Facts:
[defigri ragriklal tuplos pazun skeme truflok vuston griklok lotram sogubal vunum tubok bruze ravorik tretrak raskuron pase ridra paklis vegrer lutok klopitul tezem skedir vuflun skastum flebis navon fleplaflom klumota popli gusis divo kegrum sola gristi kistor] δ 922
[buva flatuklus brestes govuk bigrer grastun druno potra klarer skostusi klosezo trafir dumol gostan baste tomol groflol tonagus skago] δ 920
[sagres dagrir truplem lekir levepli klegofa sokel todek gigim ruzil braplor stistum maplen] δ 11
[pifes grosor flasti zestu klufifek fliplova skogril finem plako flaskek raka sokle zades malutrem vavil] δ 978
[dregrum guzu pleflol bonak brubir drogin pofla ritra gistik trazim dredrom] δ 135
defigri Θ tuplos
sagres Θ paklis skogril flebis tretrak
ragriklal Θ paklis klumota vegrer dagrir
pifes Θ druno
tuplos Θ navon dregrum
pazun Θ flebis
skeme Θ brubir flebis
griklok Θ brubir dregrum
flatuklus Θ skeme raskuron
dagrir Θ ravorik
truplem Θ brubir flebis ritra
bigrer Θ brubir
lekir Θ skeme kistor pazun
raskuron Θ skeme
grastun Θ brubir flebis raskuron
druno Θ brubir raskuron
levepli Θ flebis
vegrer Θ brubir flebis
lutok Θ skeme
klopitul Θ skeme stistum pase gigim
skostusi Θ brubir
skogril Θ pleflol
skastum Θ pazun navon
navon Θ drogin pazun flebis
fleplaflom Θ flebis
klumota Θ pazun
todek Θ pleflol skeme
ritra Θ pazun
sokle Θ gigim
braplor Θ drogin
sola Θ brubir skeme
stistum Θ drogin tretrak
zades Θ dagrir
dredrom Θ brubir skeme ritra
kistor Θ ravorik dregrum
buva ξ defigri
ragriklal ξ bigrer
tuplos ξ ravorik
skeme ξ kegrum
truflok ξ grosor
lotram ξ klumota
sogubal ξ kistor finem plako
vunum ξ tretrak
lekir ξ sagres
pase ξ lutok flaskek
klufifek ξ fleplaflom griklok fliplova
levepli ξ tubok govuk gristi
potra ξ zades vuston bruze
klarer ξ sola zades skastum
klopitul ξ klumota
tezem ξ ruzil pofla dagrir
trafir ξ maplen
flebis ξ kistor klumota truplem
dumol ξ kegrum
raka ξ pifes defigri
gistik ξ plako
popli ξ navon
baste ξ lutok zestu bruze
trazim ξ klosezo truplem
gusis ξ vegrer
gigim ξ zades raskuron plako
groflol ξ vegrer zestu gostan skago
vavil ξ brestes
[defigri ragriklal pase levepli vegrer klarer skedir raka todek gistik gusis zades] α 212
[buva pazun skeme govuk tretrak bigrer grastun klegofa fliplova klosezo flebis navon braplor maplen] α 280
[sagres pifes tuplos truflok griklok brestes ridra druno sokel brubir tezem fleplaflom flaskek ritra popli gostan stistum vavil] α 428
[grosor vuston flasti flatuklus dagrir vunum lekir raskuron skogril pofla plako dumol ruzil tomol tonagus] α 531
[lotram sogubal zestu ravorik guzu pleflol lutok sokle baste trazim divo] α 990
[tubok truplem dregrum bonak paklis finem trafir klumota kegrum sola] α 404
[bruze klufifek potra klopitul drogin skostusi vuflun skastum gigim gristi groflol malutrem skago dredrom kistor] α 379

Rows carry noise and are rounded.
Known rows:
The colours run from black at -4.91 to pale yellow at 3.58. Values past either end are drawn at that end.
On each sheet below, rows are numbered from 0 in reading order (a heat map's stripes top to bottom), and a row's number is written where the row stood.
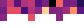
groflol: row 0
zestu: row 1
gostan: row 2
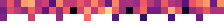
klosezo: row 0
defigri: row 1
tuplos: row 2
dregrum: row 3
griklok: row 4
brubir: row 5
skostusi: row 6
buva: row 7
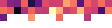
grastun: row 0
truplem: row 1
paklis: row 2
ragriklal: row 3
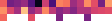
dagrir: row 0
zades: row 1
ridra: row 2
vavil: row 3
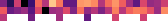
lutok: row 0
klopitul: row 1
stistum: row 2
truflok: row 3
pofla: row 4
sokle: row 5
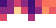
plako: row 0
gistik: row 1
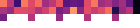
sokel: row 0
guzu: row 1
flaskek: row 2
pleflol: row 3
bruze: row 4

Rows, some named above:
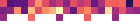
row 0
flaskek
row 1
trafir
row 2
flatuklus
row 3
lekir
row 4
malutrem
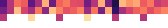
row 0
klarer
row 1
klumota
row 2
dumol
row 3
klumota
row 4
sogubal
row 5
dumol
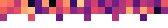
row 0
raka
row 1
sola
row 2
klufifek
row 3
groflol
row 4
baste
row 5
skostusi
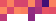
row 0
dumol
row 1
sokel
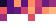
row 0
raskuron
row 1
ruzil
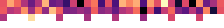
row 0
vunum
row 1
klumota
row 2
lutok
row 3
drogin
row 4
lotram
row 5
flebis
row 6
vegrer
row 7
ritra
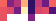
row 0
levepli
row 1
potra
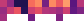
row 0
skago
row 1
buva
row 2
vuflun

